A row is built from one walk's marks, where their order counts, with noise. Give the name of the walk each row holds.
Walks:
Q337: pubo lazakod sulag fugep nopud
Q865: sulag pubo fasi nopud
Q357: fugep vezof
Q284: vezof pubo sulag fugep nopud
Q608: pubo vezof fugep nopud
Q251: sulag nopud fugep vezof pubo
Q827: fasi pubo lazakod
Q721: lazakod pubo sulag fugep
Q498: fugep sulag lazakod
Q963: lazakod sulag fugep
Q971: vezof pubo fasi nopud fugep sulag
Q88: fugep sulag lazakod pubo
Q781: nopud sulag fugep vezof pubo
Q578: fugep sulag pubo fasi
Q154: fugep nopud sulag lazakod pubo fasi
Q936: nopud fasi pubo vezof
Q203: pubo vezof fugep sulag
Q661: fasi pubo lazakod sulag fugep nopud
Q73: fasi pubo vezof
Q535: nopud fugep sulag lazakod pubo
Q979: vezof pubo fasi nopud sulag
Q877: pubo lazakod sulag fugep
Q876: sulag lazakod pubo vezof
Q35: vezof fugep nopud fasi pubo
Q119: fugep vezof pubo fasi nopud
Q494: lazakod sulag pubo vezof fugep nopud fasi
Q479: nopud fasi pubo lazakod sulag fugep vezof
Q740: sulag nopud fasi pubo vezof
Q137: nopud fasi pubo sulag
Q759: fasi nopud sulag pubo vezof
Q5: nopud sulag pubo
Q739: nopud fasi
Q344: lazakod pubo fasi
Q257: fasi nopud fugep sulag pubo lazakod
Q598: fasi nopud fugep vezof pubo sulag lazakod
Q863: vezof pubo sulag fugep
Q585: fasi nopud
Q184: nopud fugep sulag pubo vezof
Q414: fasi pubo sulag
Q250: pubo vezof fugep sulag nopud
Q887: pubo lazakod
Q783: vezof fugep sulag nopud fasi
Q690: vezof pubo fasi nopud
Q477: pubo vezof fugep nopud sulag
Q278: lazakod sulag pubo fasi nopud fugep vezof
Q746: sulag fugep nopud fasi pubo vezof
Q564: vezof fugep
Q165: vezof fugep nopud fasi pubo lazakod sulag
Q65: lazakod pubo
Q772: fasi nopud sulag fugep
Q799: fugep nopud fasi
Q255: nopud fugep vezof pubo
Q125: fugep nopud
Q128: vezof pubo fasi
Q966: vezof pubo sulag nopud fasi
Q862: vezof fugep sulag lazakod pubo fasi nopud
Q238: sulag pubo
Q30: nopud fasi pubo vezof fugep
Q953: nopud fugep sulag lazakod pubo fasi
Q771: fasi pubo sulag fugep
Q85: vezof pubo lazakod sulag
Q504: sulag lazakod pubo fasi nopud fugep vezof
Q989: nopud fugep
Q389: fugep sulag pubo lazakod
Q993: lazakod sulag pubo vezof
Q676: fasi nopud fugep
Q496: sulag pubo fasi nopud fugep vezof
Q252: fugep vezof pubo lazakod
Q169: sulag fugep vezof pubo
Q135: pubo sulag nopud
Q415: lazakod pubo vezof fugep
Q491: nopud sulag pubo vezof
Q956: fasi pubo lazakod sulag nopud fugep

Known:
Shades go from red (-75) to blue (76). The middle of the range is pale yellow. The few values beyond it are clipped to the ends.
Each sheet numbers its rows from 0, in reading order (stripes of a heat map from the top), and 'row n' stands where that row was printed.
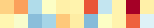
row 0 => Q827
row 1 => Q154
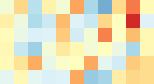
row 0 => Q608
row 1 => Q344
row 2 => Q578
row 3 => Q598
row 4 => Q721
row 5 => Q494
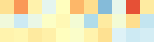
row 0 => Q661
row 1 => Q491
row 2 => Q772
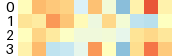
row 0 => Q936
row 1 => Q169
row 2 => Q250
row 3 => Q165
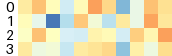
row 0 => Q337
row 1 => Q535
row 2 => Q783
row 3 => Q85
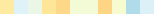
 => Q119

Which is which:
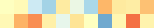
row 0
Q498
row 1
Q740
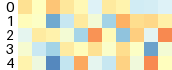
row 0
Q781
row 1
Q862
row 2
Q739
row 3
Q585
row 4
Q953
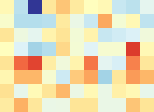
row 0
Q676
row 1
Q5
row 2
Q251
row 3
Q65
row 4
Q771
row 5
Q137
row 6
Q128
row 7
Q479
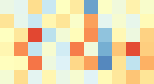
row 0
Q993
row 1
Q252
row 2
Q135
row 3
Q35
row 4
Q966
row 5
Q203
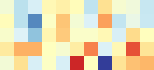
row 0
Q759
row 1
Q496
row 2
Q184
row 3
Q414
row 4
Q799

